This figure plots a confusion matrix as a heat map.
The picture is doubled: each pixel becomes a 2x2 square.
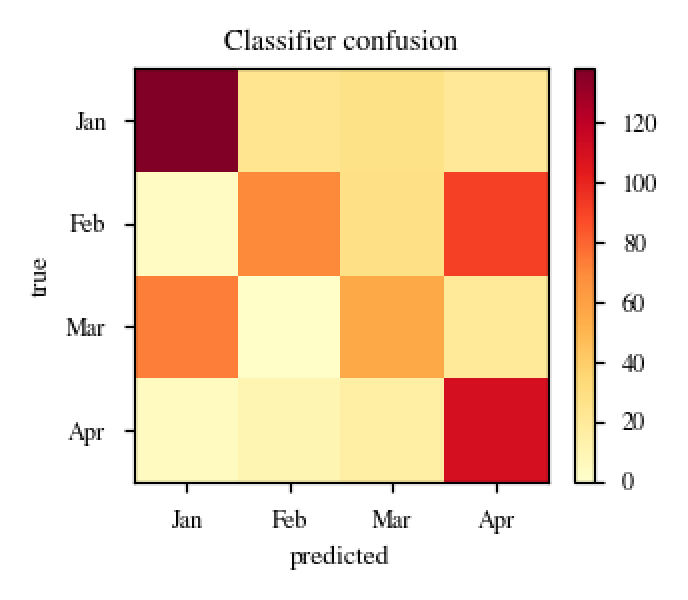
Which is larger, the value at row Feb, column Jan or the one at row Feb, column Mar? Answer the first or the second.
the second
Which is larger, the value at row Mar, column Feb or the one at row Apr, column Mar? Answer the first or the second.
the second
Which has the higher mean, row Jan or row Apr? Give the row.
Jan
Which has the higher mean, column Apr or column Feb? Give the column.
Apr
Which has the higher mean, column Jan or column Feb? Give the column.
Jan
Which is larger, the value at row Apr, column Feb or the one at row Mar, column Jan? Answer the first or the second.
the second
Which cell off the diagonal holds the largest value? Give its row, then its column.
Feb, Apr
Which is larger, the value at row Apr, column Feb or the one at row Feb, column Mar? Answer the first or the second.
the second
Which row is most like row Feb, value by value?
Apr
